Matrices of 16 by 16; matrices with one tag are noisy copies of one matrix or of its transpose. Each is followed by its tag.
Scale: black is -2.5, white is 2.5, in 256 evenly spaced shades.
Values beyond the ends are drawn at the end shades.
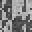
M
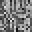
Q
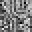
Q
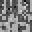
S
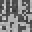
S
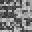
S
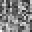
S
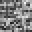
S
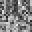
S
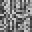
Q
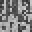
S
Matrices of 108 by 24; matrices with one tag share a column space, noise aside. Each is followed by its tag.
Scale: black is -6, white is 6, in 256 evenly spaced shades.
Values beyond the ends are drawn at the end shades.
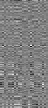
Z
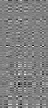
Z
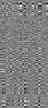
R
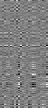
Z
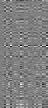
Z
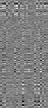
R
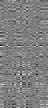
Z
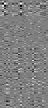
R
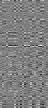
Z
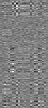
R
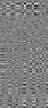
R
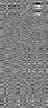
R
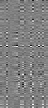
Z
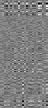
R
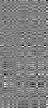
Z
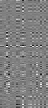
Z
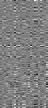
Z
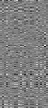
Z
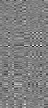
Z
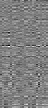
Z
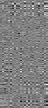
R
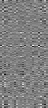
Z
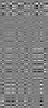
R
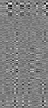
R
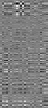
R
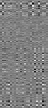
R
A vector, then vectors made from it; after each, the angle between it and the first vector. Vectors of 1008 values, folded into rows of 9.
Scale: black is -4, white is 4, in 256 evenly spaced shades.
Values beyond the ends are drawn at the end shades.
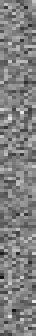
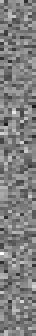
partly opposed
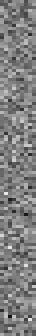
orthogonal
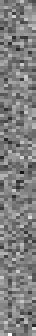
partly opposed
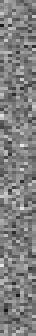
orthogonal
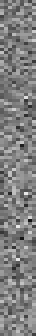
orthogonal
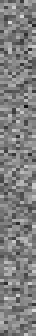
partly aligned
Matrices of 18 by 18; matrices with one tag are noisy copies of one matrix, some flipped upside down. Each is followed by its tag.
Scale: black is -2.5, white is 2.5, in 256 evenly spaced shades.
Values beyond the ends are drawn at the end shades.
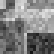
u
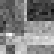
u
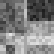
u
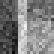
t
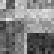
u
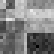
u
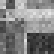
u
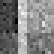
t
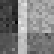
t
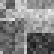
u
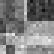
u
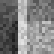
t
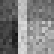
t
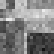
u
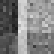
t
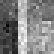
t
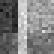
t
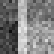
t
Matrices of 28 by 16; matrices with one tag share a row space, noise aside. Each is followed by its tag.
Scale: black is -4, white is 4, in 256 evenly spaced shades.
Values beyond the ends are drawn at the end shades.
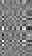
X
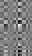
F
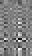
F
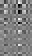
F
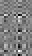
F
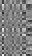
X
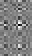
F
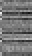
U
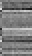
U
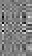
X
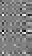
X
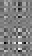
F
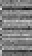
U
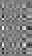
X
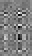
F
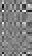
X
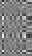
X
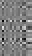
X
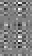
F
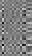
X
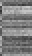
U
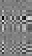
X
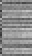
U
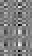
F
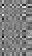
X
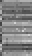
U
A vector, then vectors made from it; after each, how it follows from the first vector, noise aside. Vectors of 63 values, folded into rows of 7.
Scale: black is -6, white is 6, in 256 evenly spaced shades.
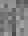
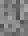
wrapped around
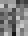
scaled up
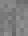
shrunk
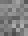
sign-scrambled
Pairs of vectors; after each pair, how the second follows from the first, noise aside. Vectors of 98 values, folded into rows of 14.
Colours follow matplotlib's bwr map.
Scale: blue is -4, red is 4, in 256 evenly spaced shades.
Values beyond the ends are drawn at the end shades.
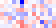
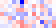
copied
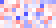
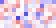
copied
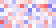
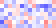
sign-scrambled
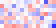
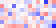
copied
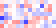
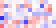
copied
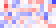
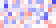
sign-scrambled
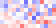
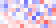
copied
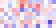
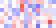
sign-scrambled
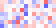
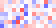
copied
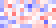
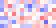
copied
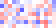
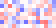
copied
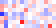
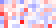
sign-scrambled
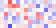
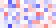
sign-scrambled
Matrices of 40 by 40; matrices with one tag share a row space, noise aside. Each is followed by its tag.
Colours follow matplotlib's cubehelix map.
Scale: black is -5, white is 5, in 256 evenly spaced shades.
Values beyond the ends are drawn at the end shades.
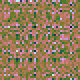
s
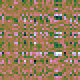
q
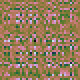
s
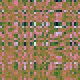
q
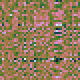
q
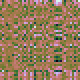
q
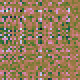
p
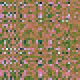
p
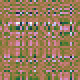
s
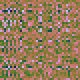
p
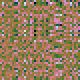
q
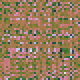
s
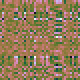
q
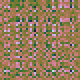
s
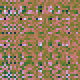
p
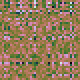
s
